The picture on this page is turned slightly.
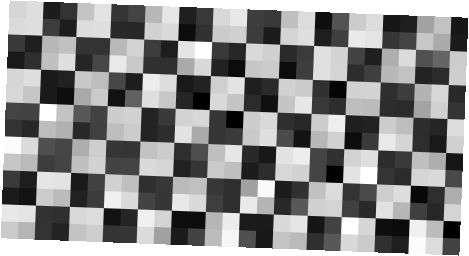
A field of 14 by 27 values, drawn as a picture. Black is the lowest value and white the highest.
Average level on the scale: 50%. Grain: checkered. Histogram: two levels. Slope: none.
